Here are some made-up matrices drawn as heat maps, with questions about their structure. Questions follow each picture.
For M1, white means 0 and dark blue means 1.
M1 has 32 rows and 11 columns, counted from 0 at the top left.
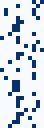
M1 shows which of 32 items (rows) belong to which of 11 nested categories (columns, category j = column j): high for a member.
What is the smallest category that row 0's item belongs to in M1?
10
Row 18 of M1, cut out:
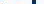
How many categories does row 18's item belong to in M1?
1
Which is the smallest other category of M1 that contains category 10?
8
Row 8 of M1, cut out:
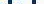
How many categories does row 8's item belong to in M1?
2
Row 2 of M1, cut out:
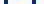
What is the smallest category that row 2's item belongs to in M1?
1
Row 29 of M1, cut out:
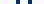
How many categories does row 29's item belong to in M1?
2
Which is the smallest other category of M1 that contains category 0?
4
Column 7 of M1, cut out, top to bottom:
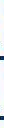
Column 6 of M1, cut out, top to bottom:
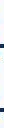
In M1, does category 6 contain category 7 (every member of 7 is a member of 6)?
no
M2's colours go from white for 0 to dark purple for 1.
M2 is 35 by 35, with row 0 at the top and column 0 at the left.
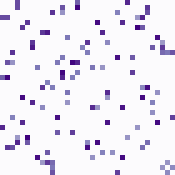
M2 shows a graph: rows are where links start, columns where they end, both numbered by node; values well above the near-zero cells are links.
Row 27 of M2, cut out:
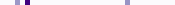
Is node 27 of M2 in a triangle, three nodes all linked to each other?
no
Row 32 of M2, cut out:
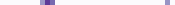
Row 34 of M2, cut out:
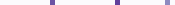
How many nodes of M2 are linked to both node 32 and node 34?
2
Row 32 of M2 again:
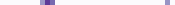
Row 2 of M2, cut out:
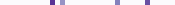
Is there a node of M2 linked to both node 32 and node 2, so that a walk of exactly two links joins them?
yes
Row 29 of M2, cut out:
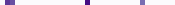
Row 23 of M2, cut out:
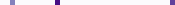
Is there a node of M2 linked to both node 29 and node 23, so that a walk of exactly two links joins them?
yes
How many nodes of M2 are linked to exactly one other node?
2
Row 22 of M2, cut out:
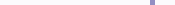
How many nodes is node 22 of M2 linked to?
1
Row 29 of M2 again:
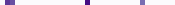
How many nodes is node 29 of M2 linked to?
4
